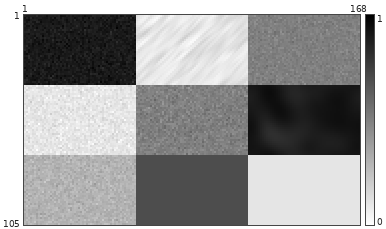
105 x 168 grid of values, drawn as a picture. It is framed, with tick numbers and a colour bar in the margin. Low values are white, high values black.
The table splits into 3 rows of 3 panels. Panel 1,1: very high, fine-grained, faint in contrast. Panel 1,2: very low, slanting up to the right, faint in contrast. Panel 1,3: middling, fine-grained, faint in contrast. Panel 2,1: very low, fine-grained, faint in contrast. Panel 2,2: middling, fine-grained, faint in contrast. Panel 2,3: very high, smooth, faint in contrast. Panel 3,1: low, fine-grained, faint in contrast. Panel 3,2: high, flat. Panel 3,3: very low, flat.
